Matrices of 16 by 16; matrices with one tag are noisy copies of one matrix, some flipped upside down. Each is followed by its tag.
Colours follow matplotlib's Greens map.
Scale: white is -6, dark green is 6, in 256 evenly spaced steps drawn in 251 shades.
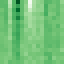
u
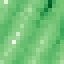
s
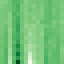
u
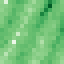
s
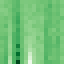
u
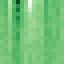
u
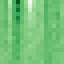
u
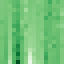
u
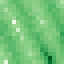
s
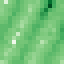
s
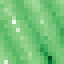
s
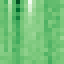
u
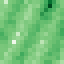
s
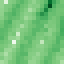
s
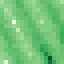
s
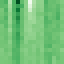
u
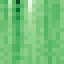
u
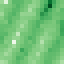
s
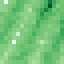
s
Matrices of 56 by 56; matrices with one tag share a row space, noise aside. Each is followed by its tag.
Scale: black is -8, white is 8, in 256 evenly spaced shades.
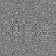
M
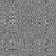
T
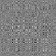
M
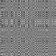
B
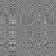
T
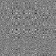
M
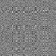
M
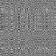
B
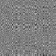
M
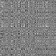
B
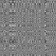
T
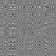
T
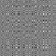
M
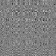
M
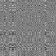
T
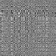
B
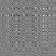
M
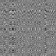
T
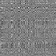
B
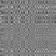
B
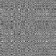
B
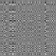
T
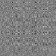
M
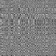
B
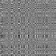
B
